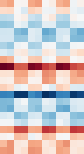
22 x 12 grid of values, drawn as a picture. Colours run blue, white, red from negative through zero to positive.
Stripes running across repeat 2 times from top to bottom. On average the colour sits 50% of the way up the scale. No overall slope runs across the table. Rows 10, 14 and 19 differ from the rows beside them.
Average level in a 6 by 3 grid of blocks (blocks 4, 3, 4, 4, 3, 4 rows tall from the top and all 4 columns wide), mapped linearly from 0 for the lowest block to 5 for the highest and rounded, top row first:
2 2 2 / 0 0 0 / 5 5 5 / 1 1 1 / 0 0 0 / 5 5 5
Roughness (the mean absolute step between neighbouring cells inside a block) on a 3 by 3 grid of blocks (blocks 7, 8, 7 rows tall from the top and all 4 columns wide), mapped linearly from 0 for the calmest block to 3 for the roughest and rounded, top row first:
000
333
111
